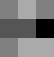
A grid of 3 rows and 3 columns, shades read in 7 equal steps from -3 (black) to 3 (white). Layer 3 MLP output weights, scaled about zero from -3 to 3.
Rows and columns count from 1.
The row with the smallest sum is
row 2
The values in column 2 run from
-1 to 1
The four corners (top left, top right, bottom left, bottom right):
0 0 0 1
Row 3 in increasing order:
0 1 1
